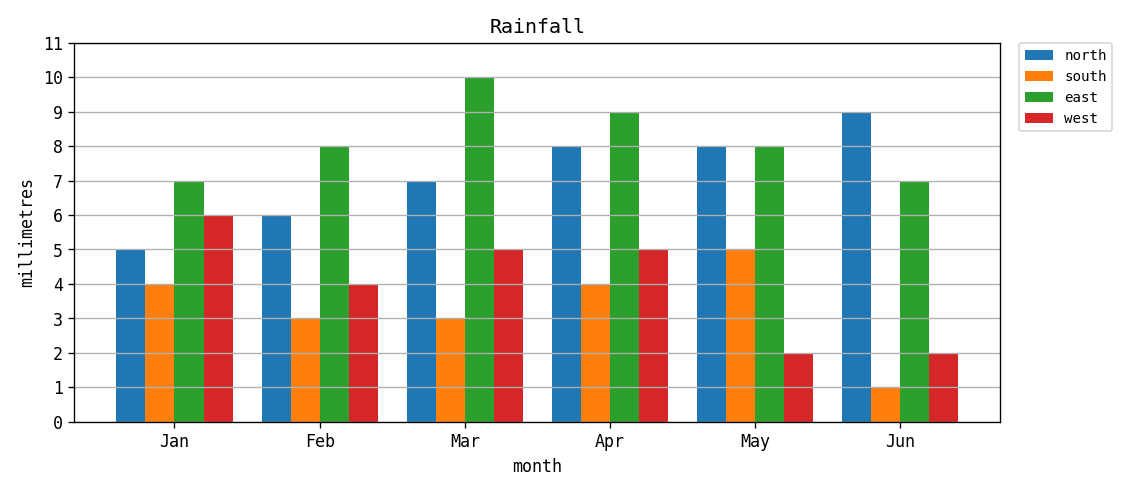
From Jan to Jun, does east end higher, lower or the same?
the same
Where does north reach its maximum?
Jun
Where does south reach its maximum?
May
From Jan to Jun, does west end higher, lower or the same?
lower
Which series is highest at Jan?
east
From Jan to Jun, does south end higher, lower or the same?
lower
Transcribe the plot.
Title: Rainfall
x-axis: month, ticks Jan Feb Mar Apr May Jun
y-axis: millimetres, ticks 0 1 2 3 4 5 6 7 8 9 10 11
Legend: north, south, east, west
Values:
north: 5 6 7 8 8 9
south: 4 3 3 4 5 1
east: 7 8 10 9 8 7
west: 6 4 5 5 2 2
